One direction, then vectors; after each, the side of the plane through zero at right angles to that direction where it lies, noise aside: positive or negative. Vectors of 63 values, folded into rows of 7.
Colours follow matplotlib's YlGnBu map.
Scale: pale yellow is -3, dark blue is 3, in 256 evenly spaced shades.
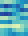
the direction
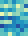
negative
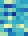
positive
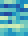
positive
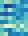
positive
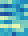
positive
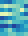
negative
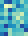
negative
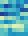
positive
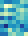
negative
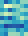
negative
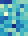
negative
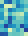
negative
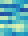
positive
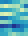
negative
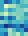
negative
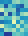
positive
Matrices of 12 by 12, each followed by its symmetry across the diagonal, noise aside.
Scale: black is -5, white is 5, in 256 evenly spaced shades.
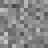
neither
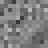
symmetric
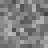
neither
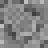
symmetric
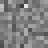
neither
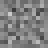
antisymmetric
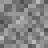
symmetric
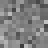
antisymmetric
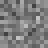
symmetric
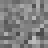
antisymmetric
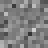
antisymmetric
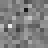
antisymmetric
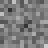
symmetric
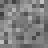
symmetric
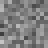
neither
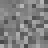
antisymmetric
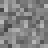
neither
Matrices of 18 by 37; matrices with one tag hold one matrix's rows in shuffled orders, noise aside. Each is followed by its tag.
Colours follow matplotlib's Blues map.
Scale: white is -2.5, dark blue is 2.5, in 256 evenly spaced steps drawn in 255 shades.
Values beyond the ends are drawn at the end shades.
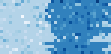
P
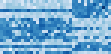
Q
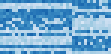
Q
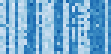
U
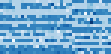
Q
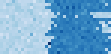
P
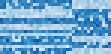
Q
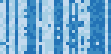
U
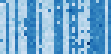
U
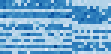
Q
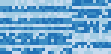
Q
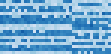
Q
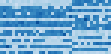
Q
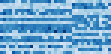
Q
